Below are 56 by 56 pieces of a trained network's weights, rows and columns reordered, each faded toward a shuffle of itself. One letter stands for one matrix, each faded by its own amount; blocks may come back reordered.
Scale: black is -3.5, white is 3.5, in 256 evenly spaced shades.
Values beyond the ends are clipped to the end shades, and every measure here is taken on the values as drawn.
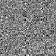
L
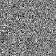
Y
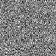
Y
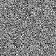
Y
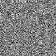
Y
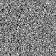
Y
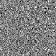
L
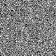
Y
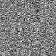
L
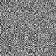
L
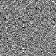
L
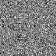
L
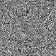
Y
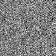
Y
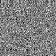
L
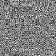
L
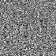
Y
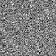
L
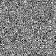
Y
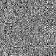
L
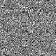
Y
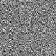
L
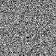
Y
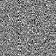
L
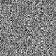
L
